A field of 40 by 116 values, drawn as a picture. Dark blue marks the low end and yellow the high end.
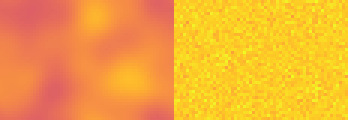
The table splits into one row of 2 panels. Panel 1,1: high, smooth. Panel 1,2: very high, fine-grained, faint in contrast.
